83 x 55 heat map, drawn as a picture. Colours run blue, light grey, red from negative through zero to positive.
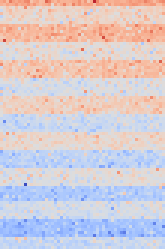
Stripes: horizontal, repeating 7 times. Slope: up to the top. Average level on the scale: 50%.
